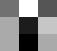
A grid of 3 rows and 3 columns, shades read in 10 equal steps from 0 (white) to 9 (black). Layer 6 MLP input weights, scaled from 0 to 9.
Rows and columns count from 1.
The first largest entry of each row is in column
3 2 2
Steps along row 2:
up down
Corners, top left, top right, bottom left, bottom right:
5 6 3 3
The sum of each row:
11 13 15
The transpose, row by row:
5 3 3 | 0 8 9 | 6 2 3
